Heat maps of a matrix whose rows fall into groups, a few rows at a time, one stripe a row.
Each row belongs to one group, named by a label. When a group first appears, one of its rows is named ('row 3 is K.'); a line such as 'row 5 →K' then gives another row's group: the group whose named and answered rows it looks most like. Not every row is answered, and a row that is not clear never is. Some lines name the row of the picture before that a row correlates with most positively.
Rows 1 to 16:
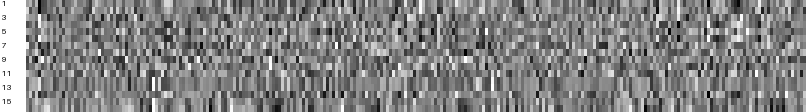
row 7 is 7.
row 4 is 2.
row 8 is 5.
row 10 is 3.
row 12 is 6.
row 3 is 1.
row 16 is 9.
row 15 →9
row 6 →2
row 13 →6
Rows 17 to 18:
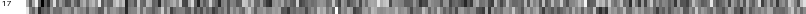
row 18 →7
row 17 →5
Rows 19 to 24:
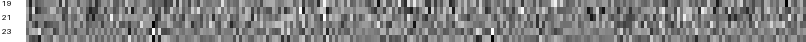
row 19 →2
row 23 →6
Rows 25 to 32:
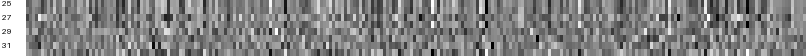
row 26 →3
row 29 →5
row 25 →3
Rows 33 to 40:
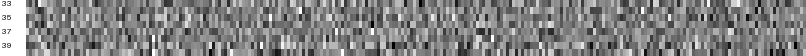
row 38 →6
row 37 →7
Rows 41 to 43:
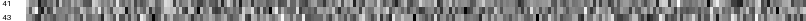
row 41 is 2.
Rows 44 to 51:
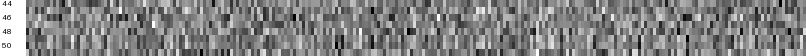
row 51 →7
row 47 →9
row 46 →1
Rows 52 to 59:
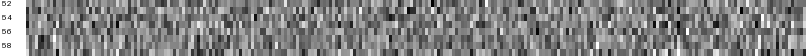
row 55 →2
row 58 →5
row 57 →5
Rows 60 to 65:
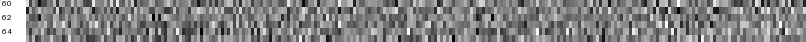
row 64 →7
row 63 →1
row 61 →2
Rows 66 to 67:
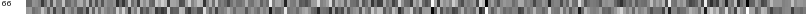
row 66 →3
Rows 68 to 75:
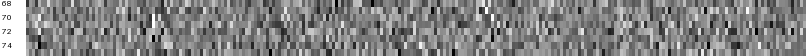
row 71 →9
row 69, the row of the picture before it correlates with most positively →67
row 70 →6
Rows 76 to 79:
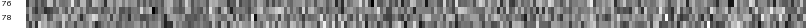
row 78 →1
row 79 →2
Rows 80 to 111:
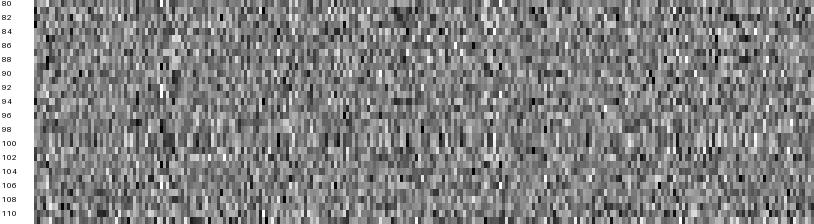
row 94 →1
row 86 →5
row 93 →6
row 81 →1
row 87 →3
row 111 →7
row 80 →6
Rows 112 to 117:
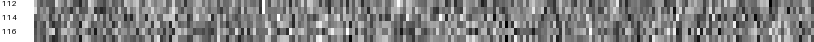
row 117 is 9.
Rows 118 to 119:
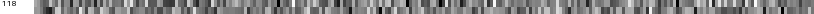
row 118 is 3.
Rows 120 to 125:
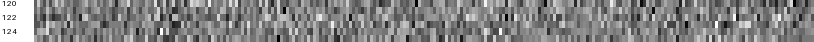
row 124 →6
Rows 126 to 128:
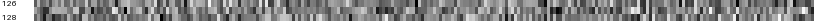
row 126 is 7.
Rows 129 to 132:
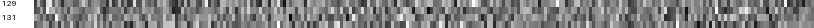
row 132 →3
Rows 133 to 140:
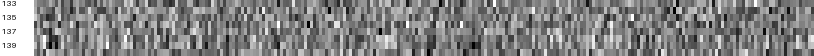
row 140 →2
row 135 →7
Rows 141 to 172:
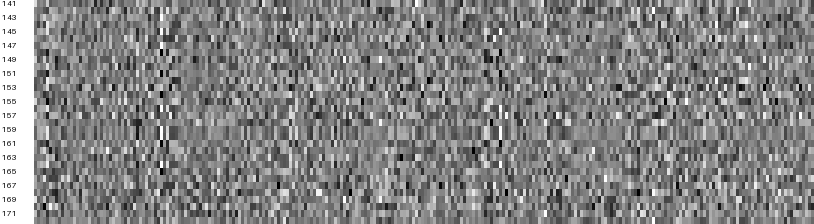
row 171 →7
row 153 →9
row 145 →6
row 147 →9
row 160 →6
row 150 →1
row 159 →6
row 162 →5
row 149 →7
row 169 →7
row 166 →5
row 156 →6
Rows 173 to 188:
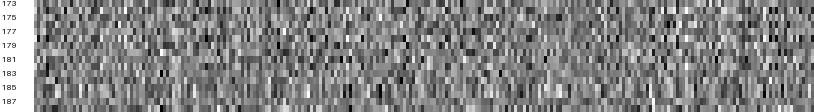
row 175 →7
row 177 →5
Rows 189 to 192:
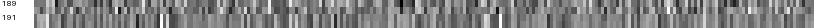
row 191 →6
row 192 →6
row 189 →1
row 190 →1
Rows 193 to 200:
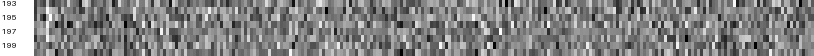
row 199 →3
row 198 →2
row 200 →1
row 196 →1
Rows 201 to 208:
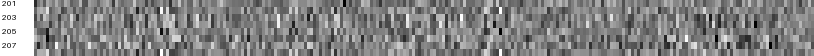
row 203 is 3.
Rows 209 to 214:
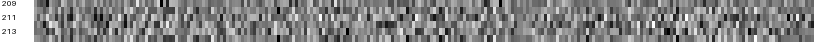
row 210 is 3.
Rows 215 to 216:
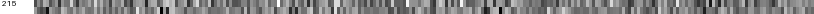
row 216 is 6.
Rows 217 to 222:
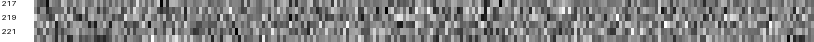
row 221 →7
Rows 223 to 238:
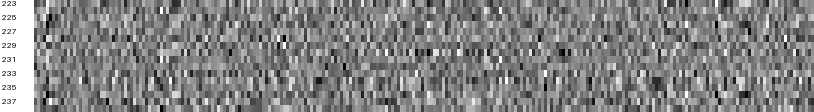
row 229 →5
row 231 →6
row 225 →5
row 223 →2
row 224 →6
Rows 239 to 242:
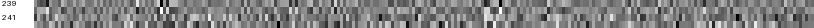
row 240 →6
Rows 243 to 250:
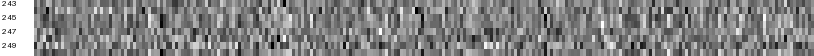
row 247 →7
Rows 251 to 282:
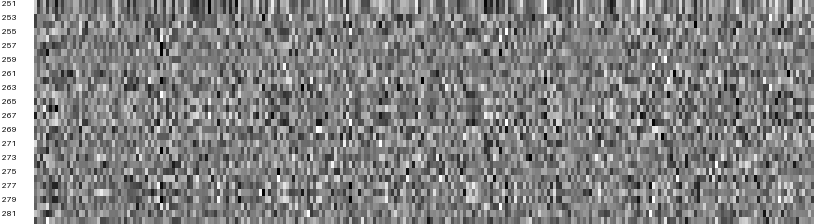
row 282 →2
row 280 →6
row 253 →1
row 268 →9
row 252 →7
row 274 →2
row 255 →9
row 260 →5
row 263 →1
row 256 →6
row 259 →2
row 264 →9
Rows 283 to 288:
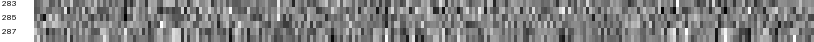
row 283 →3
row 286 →9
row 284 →2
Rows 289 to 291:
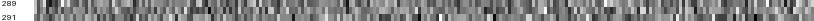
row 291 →3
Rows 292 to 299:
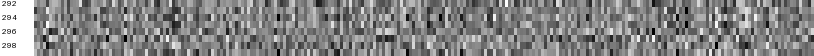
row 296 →5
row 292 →9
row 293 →2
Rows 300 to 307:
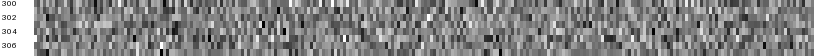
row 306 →9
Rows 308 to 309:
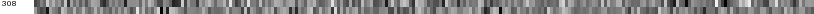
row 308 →2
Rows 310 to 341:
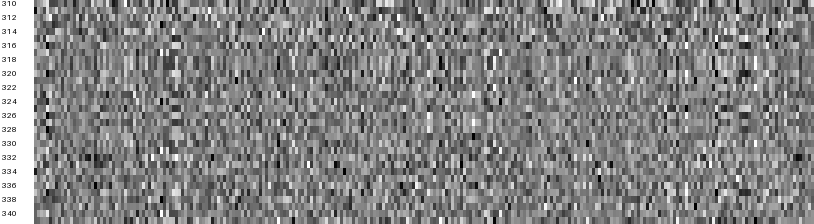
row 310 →5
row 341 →3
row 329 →5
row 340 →6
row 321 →7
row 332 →1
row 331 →6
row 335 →7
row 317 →6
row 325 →2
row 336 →1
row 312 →7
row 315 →2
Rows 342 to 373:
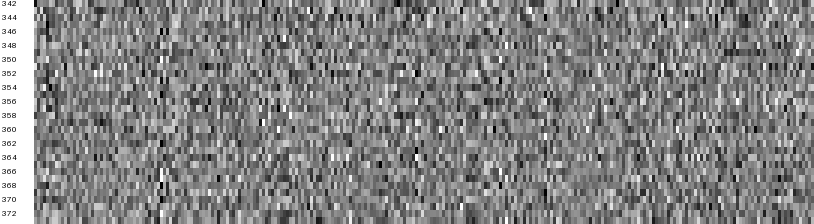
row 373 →9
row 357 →5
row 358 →1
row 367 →9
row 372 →9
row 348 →9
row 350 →6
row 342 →1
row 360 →3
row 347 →5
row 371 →3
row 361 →7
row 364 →1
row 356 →7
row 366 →6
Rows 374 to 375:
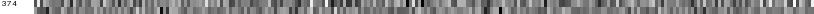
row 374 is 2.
